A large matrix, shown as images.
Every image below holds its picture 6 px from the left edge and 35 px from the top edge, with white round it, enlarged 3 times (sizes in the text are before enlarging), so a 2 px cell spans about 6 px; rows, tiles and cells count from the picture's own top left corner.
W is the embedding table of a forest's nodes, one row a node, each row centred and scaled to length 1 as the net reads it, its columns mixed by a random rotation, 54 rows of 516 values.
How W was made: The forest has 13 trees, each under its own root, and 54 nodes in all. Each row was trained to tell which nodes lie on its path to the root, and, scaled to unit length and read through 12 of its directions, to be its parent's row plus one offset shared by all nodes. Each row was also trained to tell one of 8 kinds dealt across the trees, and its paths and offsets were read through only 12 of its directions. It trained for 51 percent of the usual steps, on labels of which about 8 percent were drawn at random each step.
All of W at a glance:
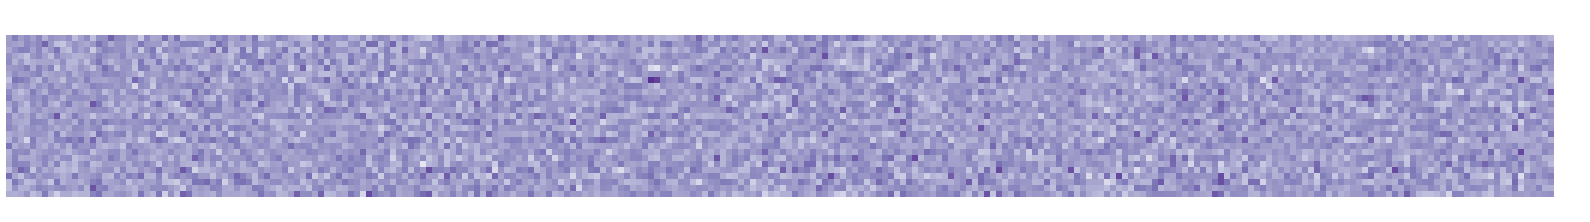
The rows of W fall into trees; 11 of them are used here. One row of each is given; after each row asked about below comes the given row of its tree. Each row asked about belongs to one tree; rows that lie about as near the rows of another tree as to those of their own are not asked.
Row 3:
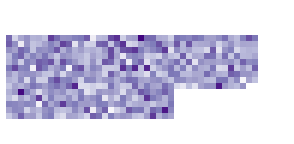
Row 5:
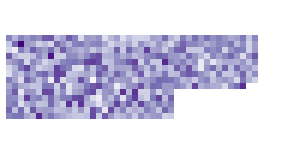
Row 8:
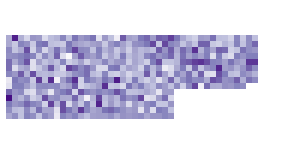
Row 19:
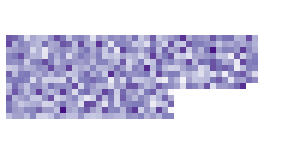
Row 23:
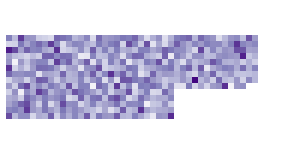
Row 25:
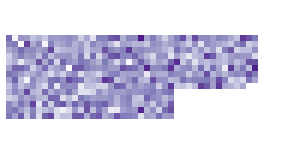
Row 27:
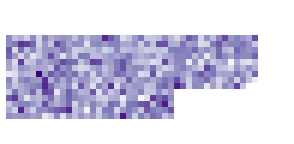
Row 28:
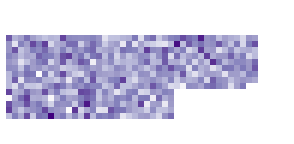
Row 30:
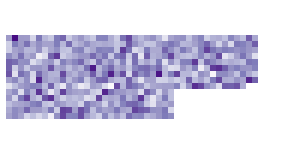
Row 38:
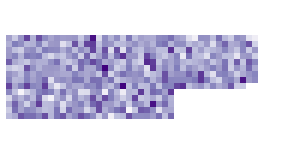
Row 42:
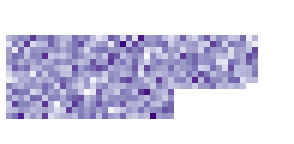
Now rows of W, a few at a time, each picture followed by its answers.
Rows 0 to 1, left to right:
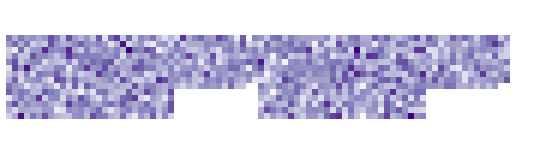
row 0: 5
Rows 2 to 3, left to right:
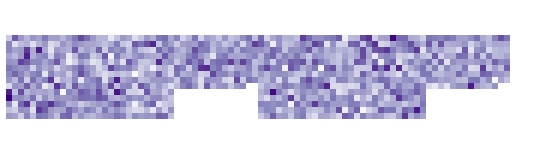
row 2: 8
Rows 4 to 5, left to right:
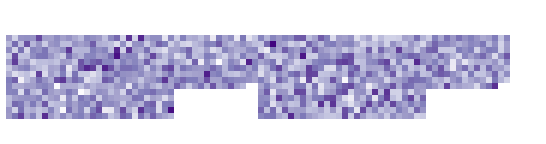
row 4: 38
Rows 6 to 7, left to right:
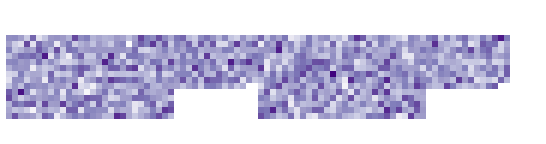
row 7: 23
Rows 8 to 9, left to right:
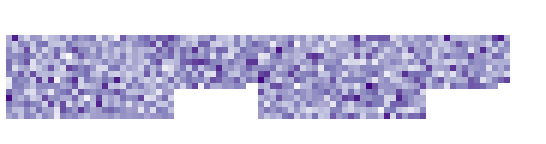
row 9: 25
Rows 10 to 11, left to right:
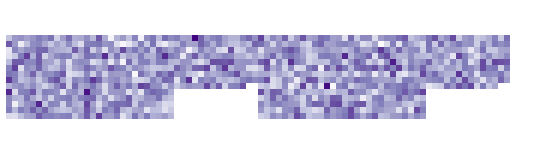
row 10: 28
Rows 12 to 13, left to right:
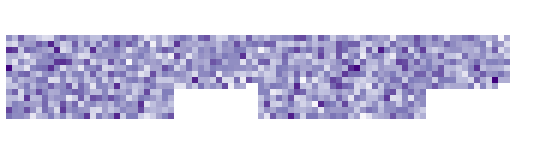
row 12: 23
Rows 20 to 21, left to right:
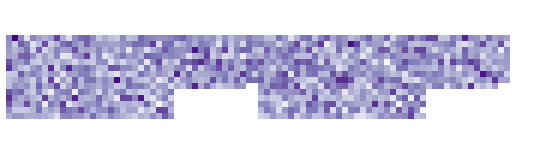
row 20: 8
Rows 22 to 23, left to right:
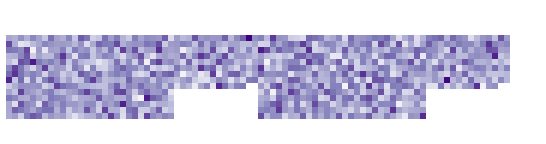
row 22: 3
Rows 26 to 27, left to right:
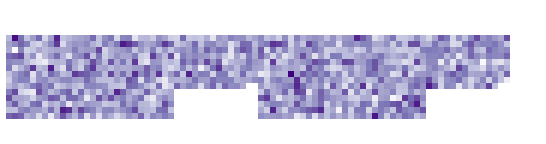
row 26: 42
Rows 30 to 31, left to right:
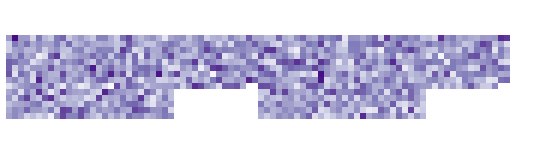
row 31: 3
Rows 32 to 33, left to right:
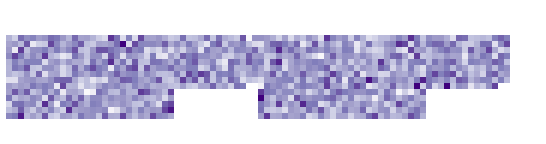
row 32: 42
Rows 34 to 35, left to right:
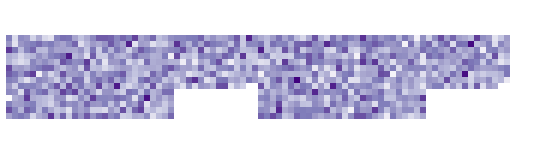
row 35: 27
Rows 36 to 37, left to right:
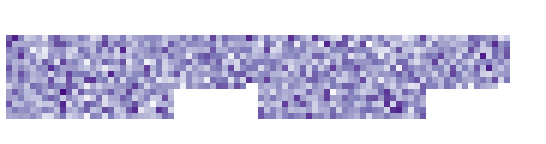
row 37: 38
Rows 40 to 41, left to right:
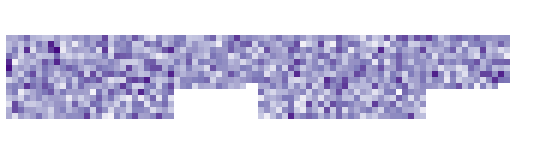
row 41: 28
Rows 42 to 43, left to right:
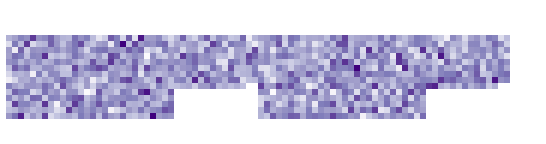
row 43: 38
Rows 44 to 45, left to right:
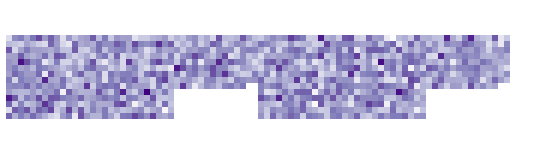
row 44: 42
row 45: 5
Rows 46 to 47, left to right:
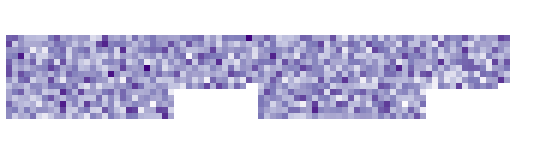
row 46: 3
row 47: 19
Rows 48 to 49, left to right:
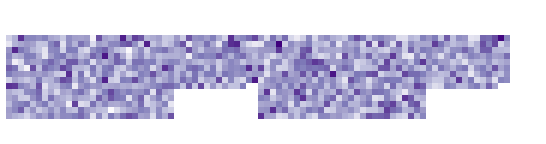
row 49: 23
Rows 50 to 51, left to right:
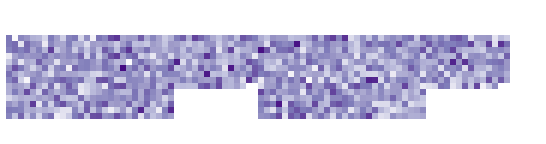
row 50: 25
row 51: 8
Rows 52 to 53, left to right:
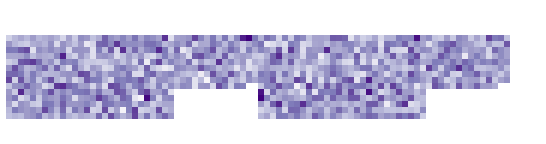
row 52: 3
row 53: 8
